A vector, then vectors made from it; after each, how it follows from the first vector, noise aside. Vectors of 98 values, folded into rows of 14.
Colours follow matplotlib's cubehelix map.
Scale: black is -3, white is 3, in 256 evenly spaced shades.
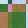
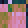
negated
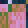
negated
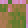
shrunk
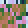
sign-scrambled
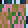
sign-scrambled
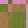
shrunk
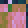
negated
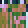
sign-scrambled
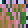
sign-scrambled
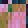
negated
